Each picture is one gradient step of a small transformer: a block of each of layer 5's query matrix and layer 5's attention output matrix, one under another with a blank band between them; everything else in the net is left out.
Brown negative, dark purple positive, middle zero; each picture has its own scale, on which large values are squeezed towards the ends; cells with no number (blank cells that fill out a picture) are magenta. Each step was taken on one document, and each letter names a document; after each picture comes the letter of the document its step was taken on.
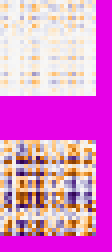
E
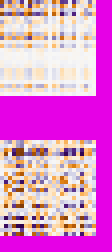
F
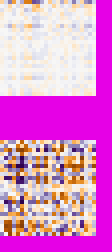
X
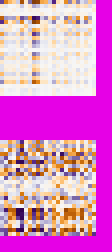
E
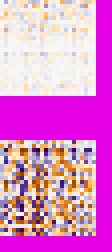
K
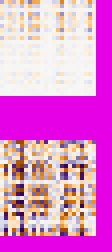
F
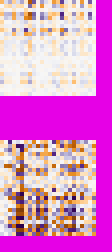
X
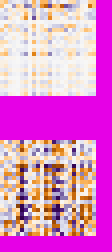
K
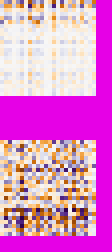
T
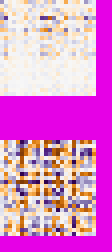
K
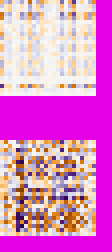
T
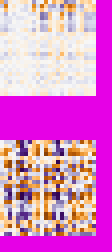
K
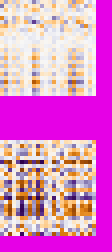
E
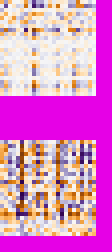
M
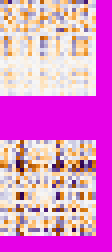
K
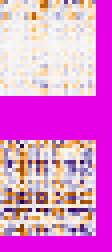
M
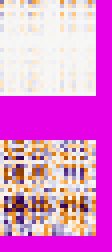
X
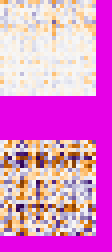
E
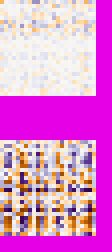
M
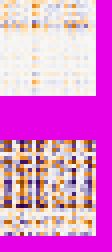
E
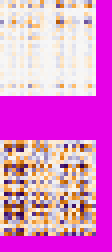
T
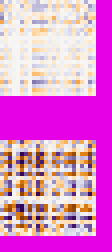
E
